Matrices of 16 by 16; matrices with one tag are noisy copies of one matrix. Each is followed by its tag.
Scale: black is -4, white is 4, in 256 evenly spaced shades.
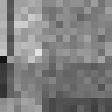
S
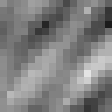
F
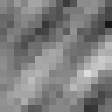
F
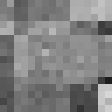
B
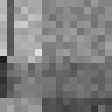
S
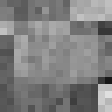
B
